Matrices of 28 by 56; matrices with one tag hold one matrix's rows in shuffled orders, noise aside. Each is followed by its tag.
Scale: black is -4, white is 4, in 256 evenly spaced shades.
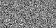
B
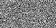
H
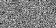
H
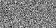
B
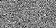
H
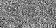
H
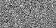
B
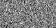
B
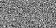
H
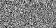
B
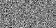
B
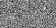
H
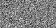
B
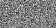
B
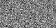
B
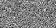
H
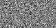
B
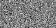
B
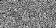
H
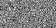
H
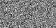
B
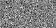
B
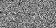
H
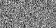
B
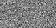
H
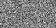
H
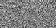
H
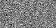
B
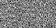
H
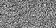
H
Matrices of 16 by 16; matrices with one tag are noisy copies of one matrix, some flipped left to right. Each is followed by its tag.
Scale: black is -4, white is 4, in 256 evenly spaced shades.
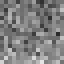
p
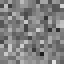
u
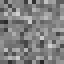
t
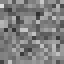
u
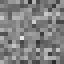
t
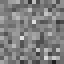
t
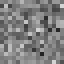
u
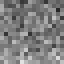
p
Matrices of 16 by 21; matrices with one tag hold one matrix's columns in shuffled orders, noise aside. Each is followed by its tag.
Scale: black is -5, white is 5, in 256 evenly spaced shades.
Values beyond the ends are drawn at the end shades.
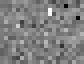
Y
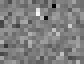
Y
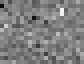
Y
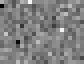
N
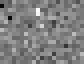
Y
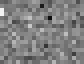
Y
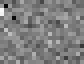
Y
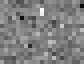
Y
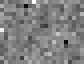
N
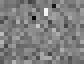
Y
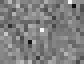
N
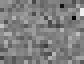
Y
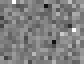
N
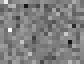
N
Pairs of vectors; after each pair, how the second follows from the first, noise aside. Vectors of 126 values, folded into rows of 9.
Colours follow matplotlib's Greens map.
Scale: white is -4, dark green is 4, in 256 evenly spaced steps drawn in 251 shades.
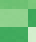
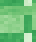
wrapped around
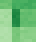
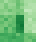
reversed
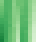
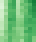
reversed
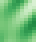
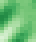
reversed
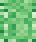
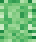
reversed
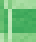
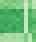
reversed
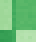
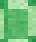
wrapped around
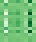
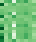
wrapped around
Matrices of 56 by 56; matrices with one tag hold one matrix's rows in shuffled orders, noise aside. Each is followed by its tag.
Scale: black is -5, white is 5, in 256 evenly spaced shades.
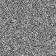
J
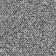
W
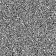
J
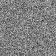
W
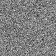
W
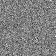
J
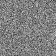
J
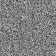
J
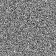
W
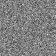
J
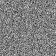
J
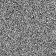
J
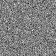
J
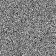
J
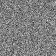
J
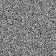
J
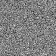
W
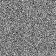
J
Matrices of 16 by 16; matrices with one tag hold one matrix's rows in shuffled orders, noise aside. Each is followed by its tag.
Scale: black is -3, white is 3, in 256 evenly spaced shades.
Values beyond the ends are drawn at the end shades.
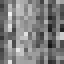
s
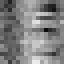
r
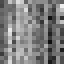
s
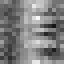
r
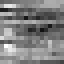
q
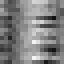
r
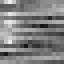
q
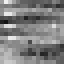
q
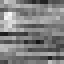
q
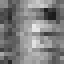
r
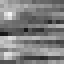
q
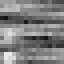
q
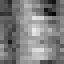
r
